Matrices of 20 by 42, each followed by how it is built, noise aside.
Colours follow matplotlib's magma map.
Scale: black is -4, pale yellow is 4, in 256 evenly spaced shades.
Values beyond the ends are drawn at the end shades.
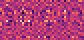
low rank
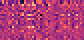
low rank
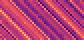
Toeplitz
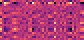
low rank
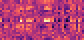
low rank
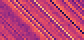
Toeplitz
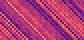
Toeplitz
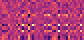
low rank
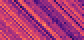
Toeplitz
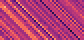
Toeplitz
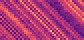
Toeplitz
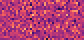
low rank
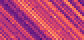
Toeplitz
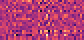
low rank
